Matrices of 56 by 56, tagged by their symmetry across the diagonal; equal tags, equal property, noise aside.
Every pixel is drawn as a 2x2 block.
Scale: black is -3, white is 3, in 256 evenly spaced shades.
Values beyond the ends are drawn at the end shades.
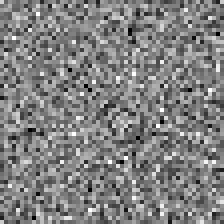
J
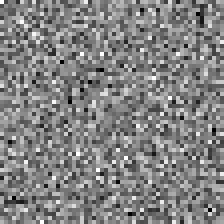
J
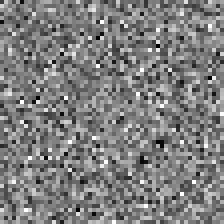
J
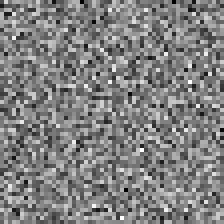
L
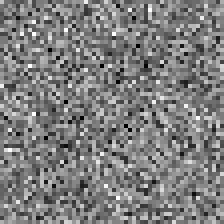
J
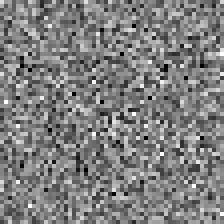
L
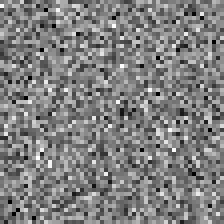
L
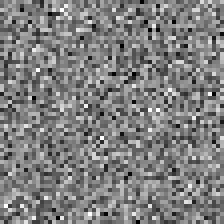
L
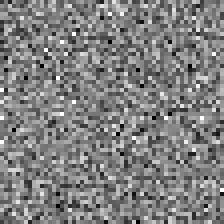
L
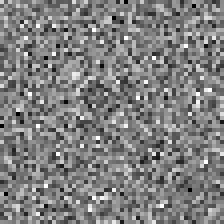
J
